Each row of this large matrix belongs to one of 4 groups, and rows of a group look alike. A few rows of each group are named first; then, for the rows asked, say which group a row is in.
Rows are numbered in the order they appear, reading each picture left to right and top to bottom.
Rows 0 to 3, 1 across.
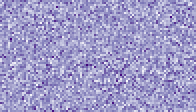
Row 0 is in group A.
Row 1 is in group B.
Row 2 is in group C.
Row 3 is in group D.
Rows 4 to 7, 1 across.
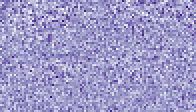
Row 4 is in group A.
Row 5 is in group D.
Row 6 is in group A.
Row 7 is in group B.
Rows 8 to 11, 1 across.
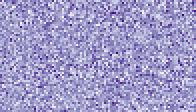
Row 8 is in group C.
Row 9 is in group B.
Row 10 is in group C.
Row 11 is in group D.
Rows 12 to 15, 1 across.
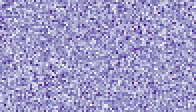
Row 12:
A
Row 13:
C
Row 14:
A
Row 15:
B
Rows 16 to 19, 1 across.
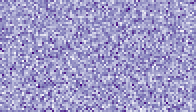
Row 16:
C
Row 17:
A
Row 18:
D
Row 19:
D
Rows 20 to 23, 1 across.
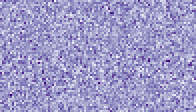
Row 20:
C
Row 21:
B
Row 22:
A
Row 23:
B
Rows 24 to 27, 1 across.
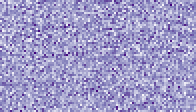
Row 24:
D
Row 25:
D
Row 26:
D
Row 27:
C
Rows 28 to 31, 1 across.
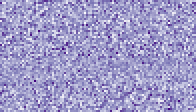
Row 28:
D
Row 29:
A
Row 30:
D
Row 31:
C
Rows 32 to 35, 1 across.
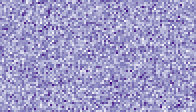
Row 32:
D
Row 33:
C
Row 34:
B
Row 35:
D
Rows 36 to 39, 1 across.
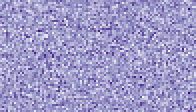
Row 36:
A
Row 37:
D
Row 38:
B
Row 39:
A
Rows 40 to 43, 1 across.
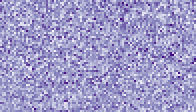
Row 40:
C
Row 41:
B
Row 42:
D
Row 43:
D
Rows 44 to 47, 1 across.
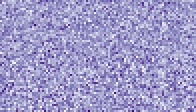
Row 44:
D
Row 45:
A
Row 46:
C
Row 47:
A
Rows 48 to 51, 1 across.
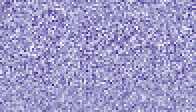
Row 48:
A
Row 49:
C
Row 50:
B
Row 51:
C
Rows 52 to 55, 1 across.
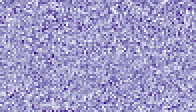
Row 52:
A
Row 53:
D
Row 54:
B
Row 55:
D
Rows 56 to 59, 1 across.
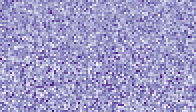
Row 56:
A
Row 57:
A
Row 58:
D
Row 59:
D
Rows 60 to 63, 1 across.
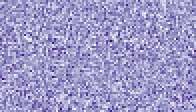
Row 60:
C
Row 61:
A
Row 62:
A
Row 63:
B
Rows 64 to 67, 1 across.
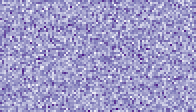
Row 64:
D
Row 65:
A
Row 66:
D
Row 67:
A
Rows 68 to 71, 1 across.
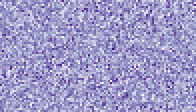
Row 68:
C
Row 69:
A
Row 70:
B
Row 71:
C
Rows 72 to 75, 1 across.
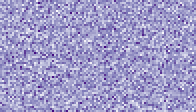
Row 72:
D
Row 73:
D
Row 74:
A
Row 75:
D
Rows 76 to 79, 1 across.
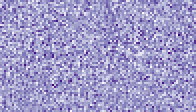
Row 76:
A
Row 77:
D
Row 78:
B
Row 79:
B
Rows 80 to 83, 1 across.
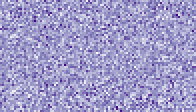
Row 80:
B
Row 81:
C
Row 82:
B
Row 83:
C
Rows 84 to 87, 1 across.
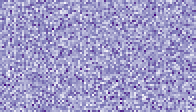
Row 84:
B
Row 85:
B
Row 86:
B
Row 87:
C
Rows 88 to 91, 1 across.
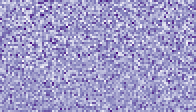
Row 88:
D
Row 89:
A
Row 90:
D
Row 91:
B
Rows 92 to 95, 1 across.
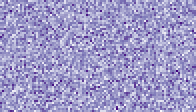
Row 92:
B
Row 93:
C
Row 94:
B
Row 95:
C
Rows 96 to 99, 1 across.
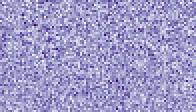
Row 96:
D
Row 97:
A
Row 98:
B
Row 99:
C
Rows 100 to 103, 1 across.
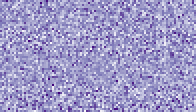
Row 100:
C
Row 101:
B
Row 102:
A
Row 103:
B
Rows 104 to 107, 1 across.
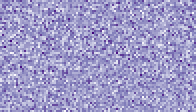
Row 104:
A
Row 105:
C
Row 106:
A
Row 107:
A
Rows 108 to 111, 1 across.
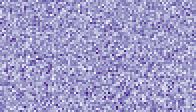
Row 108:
B
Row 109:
D
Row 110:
D
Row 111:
C
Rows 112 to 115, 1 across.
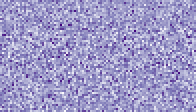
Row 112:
B
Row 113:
A
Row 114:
B
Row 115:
A
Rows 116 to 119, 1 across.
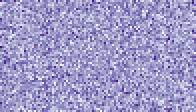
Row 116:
C
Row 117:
C
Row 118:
A
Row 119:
C
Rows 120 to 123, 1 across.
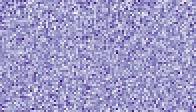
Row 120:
A
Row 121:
C
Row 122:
B
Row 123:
A
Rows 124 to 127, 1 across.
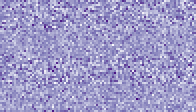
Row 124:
A
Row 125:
C
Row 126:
A
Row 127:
D
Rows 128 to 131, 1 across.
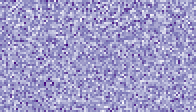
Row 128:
C
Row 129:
A
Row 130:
D
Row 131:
B
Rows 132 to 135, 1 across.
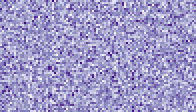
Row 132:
C
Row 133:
B
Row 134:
A
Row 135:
A
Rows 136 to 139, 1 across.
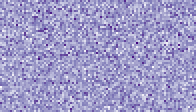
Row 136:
B
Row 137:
D
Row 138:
D
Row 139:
C
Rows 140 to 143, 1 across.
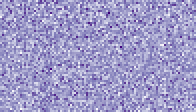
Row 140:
B
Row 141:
C
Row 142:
B
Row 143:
C
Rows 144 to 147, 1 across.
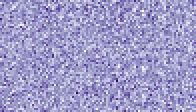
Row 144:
C
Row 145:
D
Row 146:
C
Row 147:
C
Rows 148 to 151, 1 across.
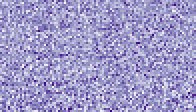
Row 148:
B
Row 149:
D
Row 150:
D
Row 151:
B
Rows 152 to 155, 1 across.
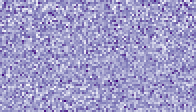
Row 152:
A
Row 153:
D
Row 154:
B
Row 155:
D
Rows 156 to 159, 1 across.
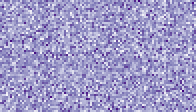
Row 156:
C
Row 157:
D
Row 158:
C
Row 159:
B
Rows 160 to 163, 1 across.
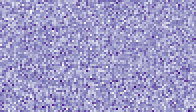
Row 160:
D
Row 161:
B
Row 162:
B
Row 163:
A
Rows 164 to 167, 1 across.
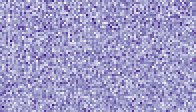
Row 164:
B
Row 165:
D
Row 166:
D
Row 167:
A
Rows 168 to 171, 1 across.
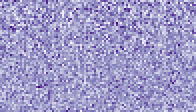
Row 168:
C
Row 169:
C
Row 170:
B
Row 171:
D
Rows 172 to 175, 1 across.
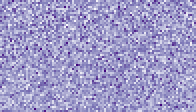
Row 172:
A
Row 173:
B
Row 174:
C
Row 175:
D
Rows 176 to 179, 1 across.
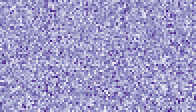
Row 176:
C
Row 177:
B
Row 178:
A
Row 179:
C
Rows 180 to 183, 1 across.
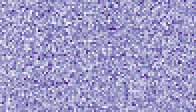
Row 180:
D
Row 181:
D
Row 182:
D
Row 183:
B
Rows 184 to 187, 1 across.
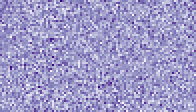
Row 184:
A
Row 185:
A
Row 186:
B
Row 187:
D
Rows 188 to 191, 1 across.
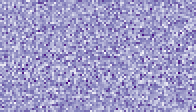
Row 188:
D
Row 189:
D
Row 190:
D
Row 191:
A
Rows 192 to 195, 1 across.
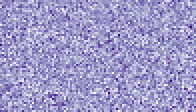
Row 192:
A
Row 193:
A
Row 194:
C
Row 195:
A
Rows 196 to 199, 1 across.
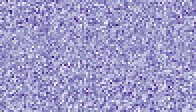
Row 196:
B
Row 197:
C
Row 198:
B
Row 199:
C
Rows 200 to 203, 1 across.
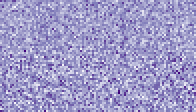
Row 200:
C
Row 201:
C
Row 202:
B
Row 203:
A
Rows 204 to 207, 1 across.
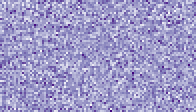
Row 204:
D
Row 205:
A
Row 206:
A
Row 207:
B
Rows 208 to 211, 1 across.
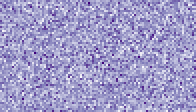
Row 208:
A
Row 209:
D
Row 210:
C
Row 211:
D
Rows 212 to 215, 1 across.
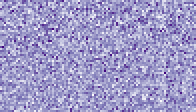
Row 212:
C
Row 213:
B
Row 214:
C
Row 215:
C
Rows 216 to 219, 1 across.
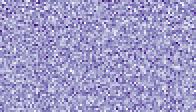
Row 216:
D
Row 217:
B
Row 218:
C
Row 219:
C
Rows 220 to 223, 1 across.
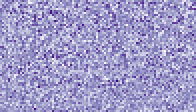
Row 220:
A
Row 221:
D
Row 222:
B
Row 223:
D
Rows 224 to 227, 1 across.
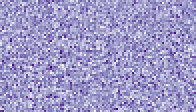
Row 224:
B
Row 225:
B
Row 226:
A
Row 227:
A
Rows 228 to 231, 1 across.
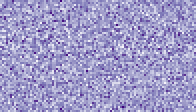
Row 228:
A
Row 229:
D
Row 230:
D
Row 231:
B
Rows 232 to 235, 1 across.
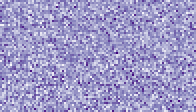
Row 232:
A
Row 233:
A
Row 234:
A
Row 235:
D
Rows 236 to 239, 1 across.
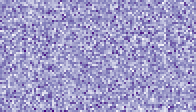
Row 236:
A
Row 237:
C
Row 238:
A
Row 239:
D
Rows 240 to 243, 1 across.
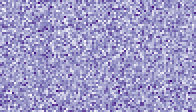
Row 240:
D
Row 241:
D
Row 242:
C
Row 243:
A
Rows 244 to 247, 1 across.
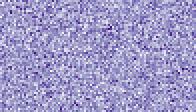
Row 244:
B
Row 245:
D
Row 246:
B
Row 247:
B
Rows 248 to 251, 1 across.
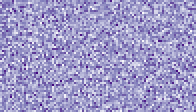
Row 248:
A
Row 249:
A
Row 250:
B
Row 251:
B
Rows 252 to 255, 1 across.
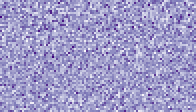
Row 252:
A
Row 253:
D
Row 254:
B
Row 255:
C
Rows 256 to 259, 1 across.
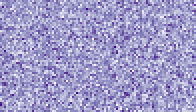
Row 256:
C
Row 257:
C
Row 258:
A
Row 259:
C
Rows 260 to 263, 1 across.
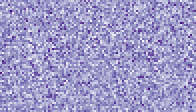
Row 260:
B
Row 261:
A
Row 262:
A
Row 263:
A
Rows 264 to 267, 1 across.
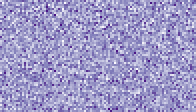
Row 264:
B
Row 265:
C
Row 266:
B
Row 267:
B
